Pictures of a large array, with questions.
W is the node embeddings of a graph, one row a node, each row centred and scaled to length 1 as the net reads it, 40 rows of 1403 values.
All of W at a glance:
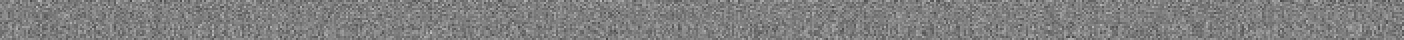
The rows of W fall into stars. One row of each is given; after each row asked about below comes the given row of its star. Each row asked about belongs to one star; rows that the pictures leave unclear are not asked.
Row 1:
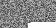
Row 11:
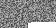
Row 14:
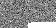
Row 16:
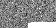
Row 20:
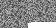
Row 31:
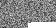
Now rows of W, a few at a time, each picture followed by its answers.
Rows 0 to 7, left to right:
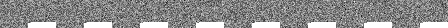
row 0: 1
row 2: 20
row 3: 11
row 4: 1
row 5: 31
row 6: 11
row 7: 11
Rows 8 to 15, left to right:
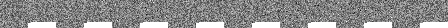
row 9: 14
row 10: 16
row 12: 20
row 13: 20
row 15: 16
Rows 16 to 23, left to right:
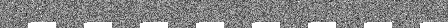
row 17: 20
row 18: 14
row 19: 11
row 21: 11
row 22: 11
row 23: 31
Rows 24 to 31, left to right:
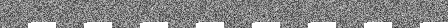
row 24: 1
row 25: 31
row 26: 31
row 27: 1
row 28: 20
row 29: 1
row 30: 31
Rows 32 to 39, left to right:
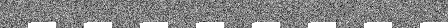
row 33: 31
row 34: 31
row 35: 20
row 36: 1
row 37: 1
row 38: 14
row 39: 11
